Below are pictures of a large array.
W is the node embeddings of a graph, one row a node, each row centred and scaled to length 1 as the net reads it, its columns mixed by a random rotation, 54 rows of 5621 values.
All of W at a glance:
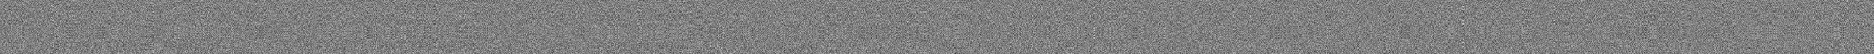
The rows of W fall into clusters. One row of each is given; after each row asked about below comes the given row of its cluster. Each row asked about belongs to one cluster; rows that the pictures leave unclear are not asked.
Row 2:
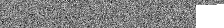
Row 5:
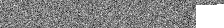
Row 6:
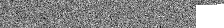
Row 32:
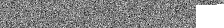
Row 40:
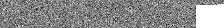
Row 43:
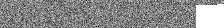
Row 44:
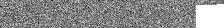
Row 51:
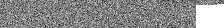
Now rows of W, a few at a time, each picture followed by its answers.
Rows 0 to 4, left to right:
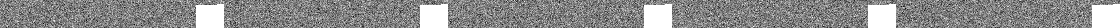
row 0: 43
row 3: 51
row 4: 44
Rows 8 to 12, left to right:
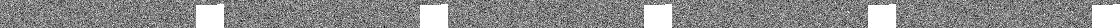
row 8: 43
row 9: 6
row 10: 40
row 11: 5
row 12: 5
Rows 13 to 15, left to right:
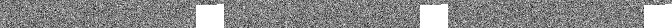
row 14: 2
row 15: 43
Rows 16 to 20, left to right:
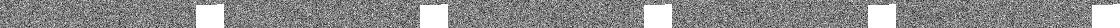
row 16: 40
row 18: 40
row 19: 43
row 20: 6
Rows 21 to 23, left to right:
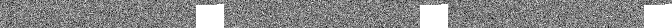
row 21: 32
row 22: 51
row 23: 6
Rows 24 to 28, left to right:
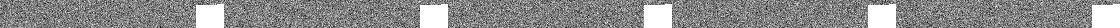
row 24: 6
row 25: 5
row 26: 44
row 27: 32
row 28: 32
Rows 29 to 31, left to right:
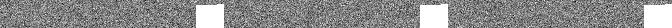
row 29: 5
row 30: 32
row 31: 51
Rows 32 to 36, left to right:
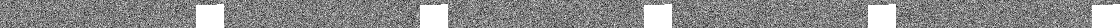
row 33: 5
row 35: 32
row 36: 44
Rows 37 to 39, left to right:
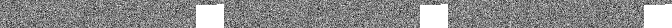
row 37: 32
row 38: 32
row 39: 2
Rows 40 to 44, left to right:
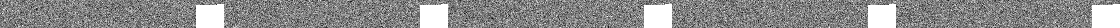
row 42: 6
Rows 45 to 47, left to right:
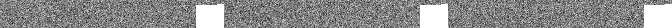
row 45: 43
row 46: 6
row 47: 2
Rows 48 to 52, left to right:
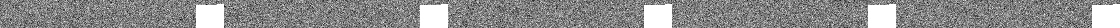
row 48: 2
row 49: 44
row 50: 5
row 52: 5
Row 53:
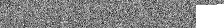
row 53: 2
